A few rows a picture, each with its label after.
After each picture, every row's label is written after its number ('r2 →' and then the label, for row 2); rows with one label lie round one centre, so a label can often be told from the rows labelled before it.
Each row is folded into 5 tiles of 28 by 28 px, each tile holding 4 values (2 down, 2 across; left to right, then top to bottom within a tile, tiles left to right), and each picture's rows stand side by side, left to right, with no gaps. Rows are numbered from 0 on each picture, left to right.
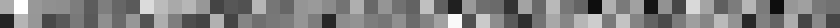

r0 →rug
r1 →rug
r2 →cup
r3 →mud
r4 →mud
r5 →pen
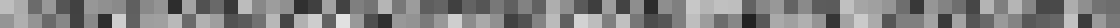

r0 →pen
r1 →mud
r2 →mud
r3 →mud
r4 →mud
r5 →cup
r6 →pen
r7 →pen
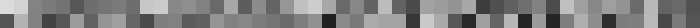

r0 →rug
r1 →rug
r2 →cup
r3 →pen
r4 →pen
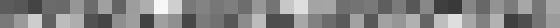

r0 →mud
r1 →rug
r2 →rug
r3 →mud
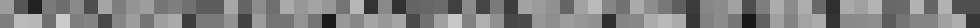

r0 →mud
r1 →pen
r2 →cup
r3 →mud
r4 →cup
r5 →cup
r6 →cup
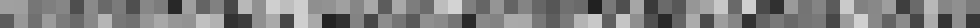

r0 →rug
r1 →mud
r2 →rug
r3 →cup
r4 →mud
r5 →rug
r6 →pen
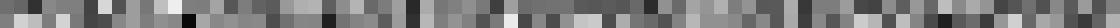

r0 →mud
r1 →cup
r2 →cup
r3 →pen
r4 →mud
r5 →pen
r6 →mud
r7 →mud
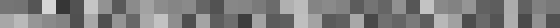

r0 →pen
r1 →pen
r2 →rug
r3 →pen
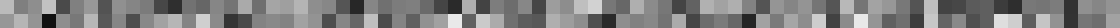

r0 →pen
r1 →mud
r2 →pen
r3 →mud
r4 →cup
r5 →cup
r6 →pen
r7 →mud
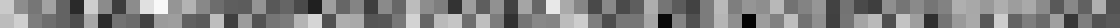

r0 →pen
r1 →rug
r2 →mud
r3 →mud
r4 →pen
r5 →cup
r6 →mud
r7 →rug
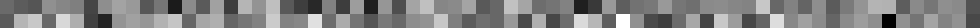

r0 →mud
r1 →mud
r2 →mud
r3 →pen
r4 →mud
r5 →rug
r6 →cup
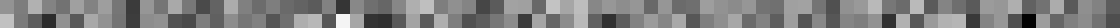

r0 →cup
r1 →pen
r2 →mud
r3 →pen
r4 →cup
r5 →pen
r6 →cup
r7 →cup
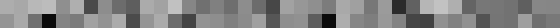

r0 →cup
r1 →cup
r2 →cup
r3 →rug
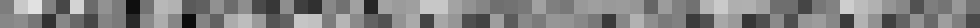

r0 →cup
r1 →cup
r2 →mud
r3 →rug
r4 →cup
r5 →rug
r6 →rug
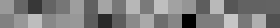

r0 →mud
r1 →cup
